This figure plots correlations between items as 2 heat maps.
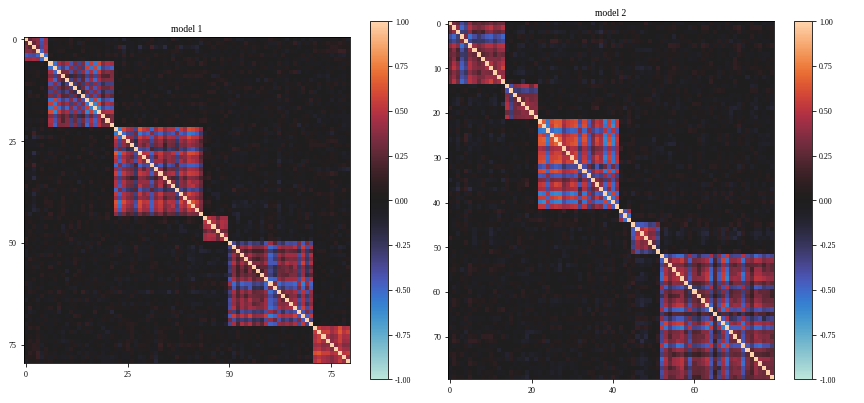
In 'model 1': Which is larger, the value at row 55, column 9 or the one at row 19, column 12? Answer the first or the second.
the second
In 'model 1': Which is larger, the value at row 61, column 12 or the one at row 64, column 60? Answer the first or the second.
the first
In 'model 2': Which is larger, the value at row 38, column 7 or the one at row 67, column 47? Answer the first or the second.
the first
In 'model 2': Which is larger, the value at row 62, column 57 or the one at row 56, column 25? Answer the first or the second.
the first
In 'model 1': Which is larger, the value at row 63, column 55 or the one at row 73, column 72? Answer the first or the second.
the second
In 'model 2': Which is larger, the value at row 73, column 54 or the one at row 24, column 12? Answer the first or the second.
the first
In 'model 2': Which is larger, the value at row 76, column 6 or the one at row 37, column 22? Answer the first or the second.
the second
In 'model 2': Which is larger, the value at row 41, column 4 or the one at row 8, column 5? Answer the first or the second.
the second
